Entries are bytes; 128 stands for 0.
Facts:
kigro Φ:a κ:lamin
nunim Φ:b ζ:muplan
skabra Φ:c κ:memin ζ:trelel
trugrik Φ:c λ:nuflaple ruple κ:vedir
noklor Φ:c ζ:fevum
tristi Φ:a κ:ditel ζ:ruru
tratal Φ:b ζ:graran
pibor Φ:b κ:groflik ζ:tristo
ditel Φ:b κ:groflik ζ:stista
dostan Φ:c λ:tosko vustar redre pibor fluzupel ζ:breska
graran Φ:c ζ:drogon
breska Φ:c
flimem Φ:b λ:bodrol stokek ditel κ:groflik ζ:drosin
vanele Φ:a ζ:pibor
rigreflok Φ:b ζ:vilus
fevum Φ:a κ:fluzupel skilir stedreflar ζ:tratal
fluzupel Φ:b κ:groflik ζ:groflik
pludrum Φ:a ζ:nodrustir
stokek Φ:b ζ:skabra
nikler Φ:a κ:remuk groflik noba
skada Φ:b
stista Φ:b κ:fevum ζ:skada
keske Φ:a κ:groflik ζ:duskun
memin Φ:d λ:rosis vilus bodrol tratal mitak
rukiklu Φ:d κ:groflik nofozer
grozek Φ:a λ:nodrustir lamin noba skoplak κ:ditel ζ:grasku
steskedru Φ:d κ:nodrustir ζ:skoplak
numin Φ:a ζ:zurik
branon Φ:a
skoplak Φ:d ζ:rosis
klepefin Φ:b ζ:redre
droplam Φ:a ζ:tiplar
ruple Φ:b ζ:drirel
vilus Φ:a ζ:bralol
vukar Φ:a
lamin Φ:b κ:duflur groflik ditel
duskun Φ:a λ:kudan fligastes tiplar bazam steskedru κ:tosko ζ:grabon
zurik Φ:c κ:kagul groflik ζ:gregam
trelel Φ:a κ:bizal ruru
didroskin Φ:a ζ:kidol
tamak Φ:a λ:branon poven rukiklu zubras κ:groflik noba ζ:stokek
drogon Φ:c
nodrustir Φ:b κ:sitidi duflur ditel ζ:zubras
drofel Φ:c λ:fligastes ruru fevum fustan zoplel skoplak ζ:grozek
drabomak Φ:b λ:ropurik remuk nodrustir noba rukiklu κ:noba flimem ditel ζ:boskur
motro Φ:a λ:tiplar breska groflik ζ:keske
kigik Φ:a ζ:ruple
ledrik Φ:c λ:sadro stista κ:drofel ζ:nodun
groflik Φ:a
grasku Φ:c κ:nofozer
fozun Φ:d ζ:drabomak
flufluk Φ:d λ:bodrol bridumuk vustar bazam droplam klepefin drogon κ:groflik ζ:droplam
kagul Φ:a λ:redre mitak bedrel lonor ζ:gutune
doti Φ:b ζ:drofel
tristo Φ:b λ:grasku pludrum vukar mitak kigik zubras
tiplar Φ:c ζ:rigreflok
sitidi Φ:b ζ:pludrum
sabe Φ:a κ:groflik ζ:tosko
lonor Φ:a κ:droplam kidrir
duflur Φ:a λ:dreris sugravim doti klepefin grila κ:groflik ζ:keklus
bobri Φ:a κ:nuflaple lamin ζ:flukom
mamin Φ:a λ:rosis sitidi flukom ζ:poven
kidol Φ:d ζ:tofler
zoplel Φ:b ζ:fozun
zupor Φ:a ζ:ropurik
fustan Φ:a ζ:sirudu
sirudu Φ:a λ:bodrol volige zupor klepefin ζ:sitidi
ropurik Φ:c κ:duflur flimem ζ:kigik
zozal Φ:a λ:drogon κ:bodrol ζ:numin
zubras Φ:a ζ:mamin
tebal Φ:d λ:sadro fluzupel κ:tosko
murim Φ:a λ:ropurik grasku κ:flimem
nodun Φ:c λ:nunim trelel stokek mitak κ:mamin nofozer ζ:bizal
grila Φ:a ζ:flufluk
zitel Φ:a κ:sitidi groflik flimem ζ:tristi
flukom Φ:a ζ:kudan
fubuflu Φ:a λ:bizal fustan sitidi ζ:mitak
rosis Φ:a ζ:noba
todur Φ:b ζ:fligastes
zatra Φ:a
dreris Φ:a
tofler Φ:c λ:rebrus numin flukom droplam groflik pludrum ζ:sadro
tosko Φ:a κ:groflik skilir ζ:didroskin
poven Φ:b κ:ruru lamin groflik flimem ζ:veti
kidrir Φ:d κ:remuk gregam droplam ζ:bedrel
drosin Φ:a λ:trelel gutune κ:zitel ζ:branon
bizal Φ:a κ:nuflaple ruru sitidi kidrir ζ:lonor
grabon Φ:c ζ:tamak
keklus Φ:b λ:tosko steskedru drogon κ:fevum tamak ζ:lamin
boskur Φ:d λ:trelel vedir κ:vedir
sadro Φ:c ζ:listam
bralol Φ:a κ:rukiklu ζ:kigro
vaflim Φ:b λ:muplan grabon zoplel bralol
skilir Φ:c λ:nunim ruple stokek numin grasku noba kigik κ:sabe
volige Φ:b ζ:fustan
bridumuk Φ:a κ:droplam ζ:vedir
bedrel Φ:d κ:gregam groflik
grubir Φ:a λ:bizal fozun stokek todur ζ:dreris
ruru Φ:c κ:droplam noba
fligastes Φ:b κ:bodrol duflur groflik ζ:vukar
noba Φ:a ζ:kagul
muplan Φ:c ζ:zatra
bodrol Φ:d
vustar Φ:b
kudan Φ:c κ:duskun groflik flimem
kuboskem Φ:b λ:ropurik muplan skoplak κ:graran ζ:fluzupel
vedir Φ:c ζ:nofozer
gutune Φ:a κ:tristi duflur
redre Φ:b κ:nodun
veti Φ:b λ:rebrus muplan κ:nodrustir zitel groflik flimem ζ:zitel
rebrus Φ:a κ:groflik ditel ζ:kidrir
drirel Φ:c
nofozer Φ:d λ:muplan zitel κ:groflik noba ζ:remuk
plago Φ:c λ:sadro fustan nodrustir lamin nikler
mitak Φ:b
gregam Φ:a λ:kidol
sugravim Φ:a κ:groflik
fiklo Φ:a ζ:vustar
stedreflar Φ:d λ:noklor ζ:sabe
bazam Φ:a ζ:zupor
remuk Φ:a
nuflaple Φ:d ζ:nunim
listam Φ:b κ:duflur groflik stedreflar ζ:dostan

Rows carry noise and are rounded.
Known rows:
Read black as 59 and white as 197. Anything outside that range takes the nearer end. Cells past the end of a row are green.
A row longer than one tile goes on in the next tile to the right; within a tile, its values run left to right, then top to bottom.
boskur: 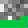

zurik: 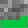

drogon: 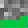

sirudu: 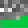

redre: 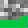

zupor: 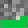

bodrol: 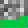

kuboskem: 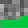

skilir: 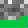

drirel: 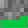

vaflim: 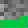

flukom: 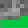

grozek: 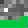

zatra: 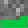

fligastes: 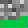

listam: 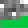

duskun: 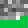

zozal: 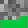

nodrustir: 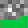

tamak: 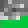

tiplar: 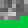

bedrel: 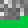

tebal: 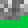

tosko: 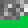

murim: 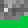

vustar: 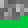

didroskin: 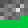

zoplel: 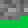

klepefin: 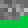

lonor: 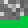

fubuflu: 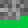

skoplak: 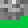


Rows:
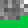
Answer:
stista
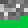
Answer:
tratal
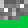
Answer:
ledrik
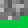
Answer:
tristo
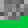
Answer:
plago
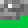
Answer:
kudan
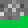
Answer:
bizal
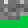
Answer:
kigro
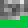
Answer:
duflur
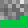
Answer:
lamin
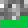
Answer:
dostan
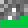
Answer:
vedir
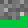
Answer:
bobri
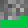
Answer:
nuflaple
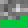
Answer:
mitak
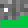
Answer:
drosin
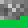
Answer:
ruru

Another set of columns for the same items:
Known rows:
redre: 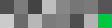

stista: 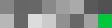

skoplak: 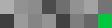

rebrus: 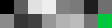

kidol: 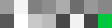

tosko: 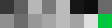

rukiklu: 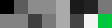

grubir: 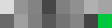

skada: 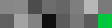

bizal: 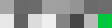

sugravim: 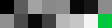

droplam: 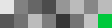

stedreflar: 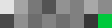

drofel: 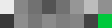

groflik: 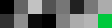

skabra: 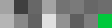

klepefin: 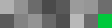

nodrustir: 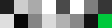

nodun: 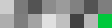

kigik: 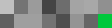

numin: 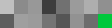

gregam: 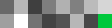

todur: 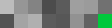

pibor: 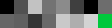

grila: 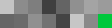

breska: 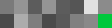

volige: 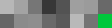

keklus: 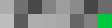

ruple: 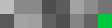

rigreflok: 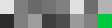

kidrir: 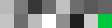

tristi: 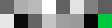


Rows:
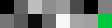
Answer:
flimem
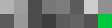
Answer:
memin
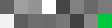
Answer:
gutune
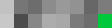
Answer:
zozal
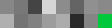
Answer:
trugrik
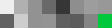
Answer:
vedir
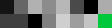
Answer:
flufluk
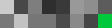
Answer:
stokek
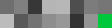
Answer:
tebal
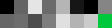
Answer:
sabe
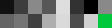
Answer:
nofozer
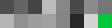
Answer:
grasku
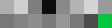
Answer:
mamin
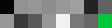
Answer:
veti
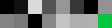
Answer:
keske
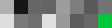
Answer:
duskun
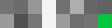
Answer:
ropurik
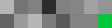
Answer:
noba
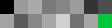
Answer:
poven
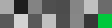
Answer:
grabon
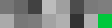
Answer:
skilir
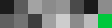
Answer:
zurik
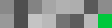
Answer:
bralol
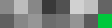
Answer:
sitidi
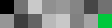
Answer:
zitel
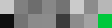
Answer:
tiplar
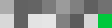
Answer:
bridumuk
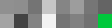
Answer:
steskedru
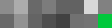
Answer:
bodrol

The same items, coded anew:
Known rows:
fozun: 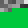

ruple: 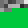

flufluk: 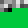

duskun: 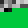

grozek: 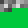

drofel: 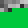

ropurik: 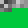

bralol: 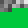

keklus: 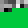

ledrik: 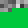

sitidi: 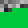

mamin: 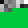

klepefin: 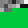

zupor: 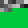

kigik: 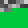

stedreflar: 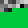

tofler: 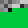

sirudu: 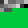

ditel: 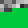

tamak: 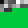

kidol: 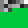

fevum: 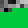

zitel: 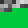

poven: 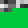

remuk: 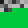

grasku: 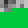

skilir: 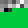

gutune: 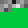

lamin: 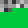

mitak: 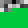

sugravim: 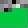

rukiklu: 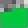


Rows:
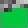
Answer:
rebrus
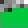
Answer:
nofozer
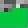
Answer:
nodrustir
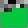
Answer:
tosko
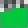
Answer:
redre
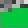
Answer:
skabra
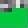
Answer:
drabomak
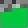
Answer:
trelel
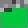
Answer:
bedrel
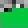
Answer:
tebal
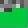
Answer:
lonor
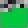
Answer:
sadro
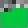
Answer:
nikler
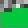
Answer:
zozal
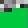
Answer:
flimem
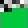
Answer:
groflik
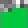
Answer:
nodun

